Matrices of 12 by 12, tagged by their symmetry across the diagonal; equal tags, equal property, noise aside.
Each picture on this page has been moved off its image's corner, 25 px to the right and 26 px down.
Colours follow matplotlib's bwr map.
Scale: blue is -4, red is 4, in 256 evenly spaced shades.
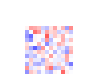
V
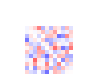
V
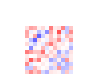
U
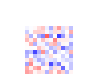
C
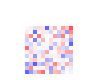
V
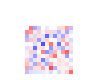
U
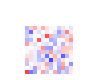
C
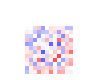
U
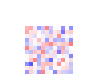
U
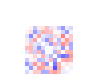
U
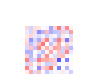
U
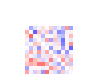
V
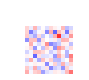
C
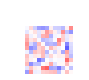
V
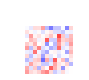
C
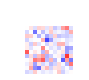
C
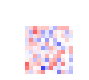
C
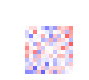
V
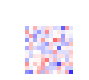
C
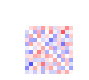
V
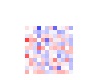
V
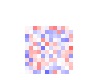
V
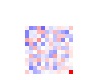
U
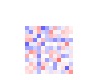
U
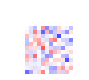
C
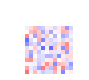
C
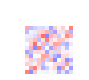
U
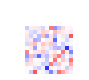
U
